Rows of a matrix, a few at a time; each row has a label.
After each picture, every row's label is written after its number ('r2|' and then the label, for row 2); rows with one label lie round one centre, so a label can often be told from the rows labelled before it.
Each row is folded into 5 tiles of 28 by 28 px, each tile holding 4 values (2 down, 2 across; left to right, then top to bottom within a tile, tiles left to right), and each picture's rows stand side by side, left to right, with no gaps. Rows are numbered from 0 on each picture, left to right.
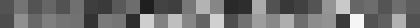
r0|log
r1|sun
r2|sun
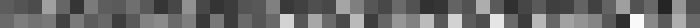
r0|log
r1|log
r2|sun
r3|sun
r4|sun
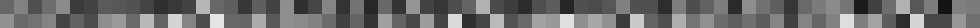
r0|log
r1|sun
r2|log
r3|sun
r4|sun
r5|log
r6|sun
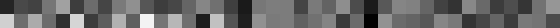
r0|sun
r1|sun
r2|log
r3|log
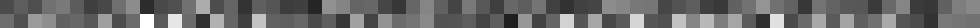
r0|log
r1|sun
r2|log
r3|log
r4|sun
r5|sun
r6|log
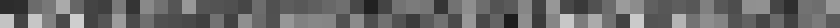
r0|sun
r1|log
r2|log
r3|log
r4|sun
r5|log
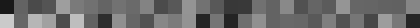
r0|sun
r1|log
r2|log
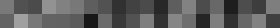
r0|log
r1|log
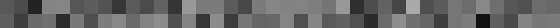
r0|log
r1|log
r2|log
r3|log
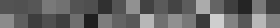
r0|log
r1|sun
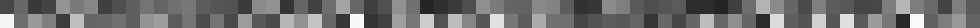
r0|sun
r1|log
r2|sun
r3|sun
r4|log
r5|sun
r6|sun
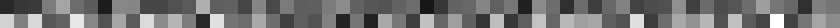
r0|sun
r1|sun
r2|log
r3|sun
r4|sun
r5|sun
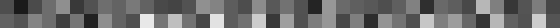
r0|log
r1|sun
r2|log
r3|sun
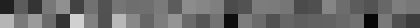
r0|sun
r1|log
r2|log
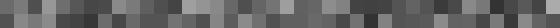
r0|log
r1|log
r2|log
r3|log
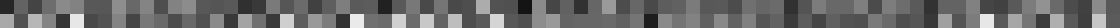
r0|sun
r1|log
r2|sun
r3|sun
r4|log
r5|log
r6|log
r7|sun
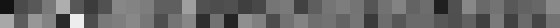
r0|sun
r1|log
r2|log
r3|log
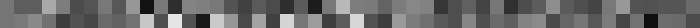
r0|log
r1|sun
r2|sun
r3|log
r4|log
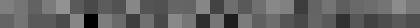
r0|log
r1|log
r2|log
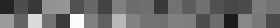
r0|sun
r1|log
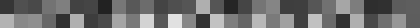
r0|sun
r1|sun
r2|sun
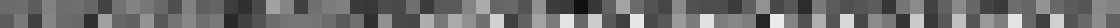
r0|log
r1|log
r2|log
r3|sun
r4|sun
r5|sun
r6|sun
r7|sun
